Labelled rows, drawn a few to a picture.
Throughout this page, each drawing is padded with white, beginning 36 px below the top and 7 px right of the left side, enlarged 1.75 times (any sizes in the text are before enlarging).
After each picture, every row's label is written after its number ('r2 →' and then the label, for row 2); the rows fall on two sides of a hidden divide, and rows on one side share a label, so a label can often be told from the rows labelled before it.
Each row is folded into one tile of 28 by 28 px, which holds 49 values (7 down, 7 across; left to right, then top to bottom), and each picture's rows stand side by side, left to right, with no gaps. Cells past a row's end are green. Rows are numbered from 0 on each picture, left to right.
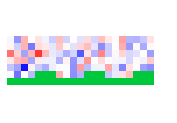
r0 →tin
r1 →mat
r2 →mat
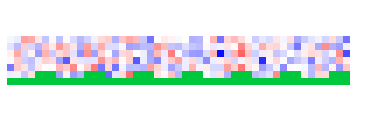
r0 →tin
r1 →mat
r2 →tin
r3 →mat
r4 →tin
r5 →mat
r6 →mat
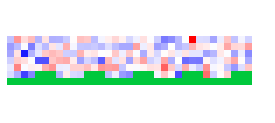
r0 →tin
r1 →tin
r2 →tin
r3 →tin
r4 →mat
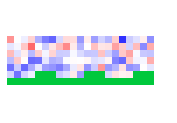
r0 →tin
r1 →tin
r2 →mat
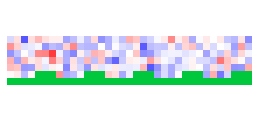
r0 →mat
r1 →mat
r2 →mat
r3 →tin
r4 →tin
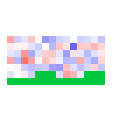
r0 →mat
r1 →mat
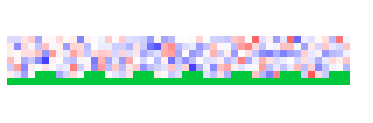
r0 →tin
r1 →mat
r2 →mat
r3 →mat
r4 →tin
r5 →tin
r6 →mat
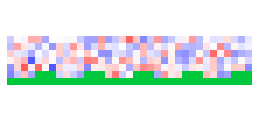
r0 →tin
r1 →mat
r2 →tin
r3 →mat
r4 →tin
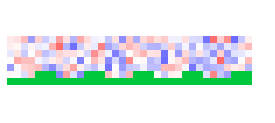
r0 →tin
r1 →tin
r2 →mat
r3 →mat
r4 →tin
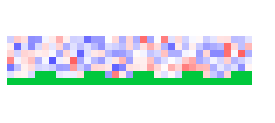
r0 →tin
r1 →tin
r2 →tin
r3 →tin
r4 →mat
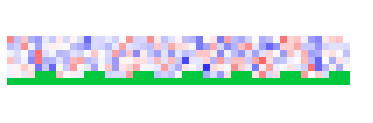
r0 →mat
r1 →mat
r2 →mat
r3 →tin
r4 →tin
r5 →tin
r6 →mat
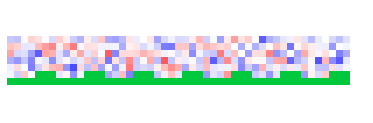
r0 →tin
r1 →mat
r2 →mat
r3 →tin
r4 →mat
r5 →mat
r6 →mat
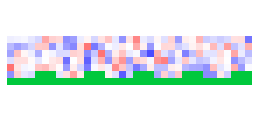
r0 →tin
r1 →mat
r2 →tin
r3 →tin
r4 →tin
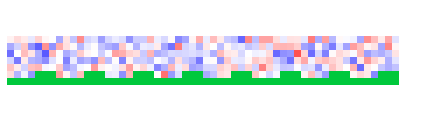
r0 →tin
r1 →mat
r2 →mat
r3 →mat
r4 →mat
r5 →tin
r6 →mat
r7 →tin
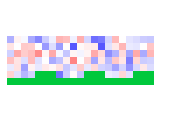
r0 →mat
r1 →tin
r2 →tin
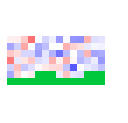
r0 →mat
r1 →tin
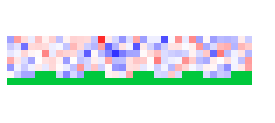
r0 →tin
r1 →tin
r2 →mat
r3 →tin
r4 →mat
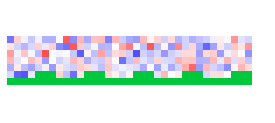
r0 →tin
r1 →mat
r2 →mat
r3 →mat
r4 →tin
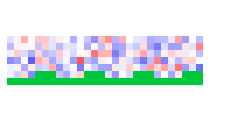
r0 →tin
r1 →mat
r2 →tin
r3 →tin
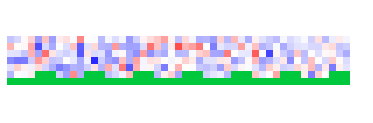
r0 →mat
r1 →tin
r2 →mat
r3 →tin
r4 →tin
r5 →mat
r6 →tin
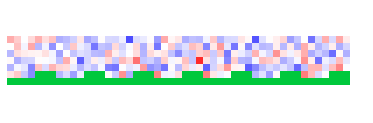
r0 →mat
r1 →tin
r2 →mat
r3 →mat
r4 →mat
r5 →tin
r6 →mat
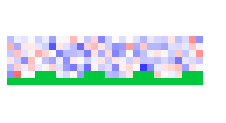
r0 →mat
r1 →tin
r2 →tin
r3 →tin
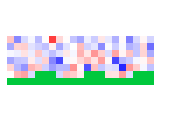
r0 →mat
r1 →mat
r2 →mat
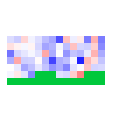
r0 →tin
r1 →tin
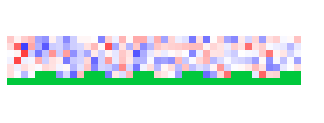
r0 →mat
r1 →tin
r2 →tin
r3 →mat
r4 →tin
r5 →mat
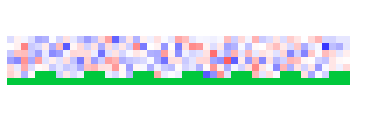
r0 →mat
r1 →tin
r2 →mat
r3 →tin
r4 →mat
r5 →mat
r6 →tin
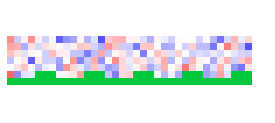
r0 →tin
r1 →tin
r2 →tin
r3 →tin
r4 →mat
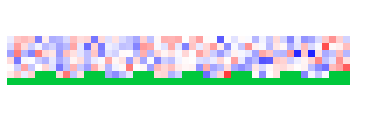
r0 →mat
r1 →mat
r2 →tin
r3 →mat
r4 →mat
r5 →mat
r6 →tin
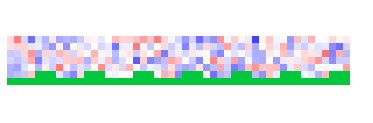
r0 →mat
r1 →tin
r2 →tin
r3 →mat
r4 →tin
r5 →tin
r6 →tin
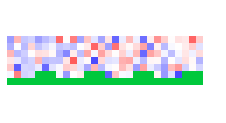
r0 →mat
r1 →tin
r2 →mat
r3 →tin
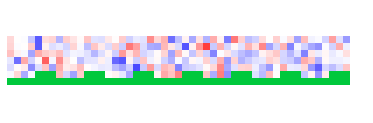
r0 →mat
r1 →tin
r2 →mat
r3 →mat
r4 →tin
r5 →tin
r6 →tin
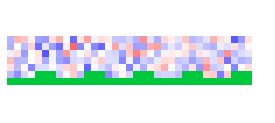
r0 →mat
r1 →mat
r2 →mat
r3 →tin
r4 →tin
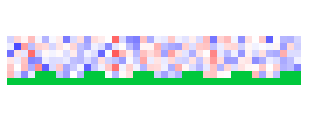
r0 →tin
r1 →mat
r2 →mat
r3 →tin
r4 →tin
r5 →mat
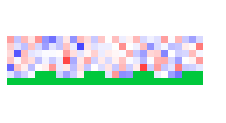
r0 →tin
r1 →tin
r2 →tin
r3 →tin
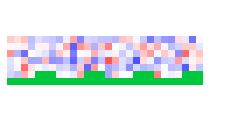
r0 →tin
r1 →mat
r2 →tin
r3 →mat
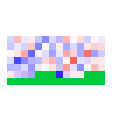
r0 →mat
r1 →tin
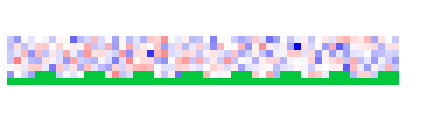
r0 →tin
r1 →mat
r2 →mat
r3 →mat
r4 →mat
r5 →mat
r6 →mat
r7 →tin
